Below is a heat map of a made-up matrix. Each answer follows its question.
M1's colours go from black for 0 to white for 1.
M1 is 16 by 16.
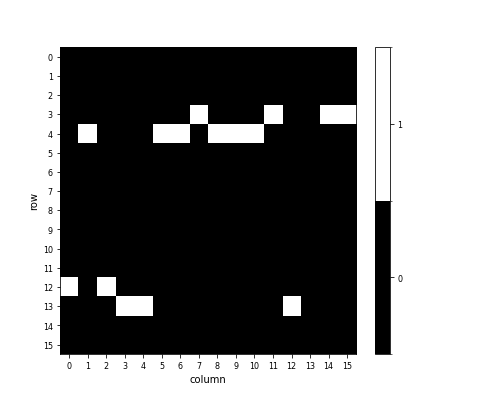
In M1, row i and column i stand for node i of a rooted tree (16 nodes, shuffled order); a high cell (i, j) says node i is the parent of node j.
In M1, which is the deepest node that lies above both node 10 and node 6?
4
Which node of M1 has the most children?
4
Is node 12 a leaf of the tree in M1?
no
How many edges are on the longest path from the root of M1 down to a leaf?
2
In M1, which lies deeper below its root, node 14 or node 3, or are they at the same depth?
node 14
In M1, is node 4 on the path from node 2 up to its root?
no
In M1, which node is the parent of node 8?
4
